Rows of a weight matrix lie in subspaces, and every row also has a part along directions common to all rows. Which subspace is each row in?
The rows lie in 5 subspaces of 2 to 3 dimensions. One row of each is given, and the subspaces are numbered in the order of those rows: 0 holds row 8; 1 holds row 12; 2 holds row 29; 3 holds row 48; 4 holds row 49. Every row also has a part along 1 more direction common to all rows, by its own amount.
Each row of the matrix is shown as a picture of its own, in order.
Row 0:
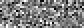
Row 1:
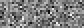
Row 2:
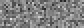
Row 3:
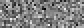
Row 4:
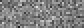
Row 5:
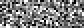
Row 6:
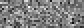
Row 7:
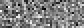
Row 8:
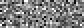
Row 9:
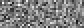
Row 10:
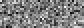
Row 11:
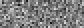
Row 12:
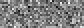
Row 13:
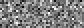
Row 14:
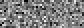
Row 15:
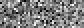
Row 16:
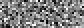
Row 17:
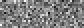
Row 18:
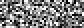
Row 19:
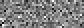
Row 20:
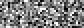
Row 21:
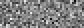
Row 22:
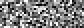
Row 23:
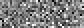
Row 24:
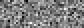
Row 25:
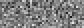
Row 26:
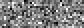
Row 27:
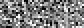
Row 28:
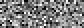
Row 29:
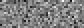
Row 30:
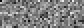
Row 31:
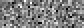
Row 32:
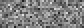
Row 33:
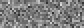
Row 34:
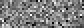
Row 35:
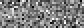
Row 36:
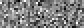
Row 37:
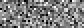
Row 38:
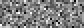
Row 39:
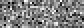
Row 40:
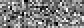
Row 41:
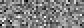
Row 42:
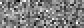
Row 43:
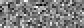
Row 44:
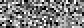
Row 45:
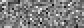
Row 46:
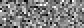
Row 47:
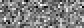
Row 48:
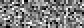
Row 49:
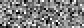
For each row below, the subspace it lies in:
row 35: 3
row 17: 2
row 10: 2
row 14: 0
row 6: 1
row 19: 0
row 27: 4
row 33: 1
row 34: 0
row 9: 3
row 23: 0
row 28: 0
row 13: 1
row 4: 3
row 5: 4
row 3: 4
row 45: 2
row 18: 0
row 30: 2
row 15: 3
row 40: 1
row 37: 2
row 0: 1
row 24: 3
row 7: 4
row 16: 0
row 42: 3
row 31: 1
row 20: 3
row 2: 4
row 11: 3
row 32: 1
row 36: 3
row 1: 3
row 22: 2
